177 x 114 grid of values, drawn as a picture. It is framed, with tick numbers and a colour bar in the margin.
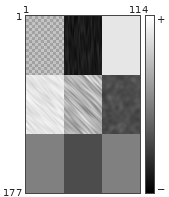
It is made of 3 by 3 panels. Panel 1,1: high, checkered. Panel 1,2: very low, streaked downward, faint in contrast. Panel 1,3: very high, flat. Panel 2,1: very high, slanting down to the right, faint in contrast. Panel 2,2: high, slanting down to the right. Panel 2,3: low, blotchy, faint in contrast. Panel 3,1: middling, flat. Panel 3,2: low, flat. Panel 3,3: middling, flat.
